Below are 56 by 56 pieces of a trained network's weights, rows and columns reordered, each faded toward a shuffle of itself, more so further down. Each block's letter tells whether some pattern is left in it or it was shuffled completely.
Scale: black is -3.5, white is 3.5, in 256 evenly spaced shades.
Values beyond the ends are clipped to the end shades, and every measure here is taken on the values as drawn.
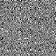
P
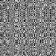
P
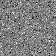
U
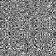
P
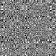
P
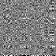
P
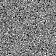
U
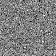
U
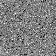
U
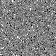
U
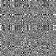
P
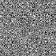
P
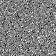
U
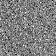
U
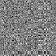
P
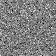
U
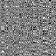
P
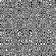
P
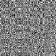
P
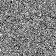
U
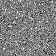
U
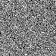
U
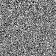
U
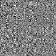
P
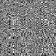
P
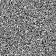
U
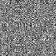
P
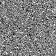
U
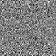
P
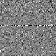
P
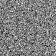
U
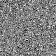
U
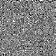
P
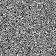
U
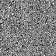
U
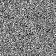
U
